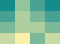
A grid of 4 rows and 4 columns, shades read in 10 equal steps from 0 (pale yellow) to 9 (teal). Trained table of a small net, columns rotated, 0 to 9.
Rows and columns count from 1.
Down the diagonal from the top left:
9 3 3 2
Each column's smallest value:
2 0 3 2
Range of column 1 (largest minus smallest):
7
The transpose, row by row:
9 7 5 2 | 4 3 3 0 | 7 5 3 5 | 9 7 5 2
